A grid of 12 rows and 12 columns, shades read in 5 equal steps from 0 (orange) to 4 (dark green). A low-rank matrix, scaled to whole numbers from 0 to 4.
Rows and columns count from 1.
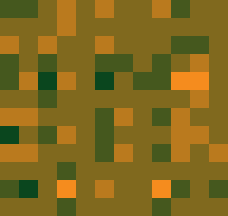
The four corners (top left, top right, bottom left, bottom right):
3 2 2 2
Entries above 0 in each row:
12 12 12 12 10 12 12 12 12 12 10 12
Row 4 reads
3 2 3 2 2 3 3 2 3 2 1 2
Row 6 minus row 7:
1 1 1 0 0 -1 1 0 -1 1 -1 0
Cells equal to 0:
4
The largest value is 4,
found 4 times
